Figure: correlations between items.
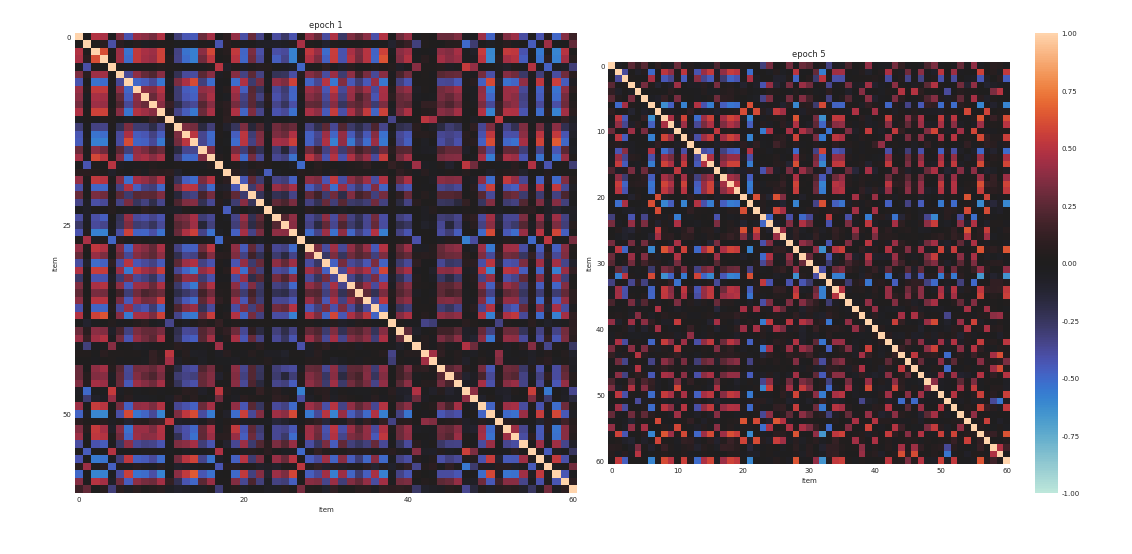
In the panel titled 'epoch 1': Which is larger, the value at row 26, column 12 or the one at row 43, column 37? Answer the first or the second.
the first
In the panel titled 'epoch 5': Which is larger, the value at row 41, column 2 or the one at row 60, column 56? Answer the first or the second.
the second
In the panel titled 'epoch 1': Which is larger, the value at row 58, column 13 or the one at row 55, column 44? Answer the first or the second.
the first
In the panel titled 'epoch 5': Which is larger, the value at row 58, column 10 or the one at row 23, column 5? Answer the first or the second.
the first
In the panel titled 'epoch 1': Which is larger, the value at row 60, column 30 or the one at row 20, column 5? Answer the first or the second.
the first
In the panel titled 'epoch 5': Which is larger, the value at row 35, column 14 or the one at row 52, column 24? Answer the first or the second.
the first
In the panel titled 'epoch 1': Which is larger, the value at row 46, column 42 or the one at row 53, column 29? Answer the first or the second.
the second
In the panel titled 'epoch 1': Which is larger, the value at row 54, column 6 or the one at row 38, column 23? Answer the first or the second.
the first
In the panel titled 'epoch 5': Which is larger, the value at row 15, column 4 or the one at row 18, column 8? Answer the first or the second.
the second
